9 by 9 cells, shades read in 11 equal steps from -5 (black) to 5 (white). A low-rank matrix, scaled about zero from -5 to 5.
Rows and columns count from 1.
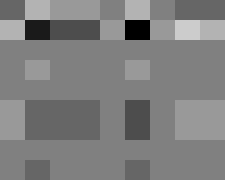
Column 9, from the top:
-1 2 0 0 0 1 1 0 0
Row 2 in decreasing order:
3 2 2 1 1 -2 -2 -4 -5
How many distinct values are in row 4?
2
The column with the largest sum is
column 8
